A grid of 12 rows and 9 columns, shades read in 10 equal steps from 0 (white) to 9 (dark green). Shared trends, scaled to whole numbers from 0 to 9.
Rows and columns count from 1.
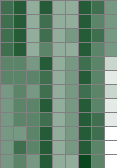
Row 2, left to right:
7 8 4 7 4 4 8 6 5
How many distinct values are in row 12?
6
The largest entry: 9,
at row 12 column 7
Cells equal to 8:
19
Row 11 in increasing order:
0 4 5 5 6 6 7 8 8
